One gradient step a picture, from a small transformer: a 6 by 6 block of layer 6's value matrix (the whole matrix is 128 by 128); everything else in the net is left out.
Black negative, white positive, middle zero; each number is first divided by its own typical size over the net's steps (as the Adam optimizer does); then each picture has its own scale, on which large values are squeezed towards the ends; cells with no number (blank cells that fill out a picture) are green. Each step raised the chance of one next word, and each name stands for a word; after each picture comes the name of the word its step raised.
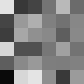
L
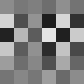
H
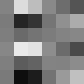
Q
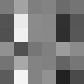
L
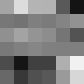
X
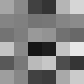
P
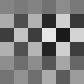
H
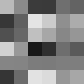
L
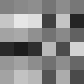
L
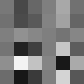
P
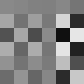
H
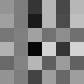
P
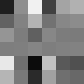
X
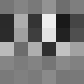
Q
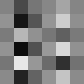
P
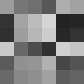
Q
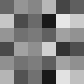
L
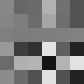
P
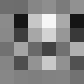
Q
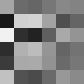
H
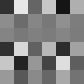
X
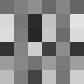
Q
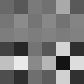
P
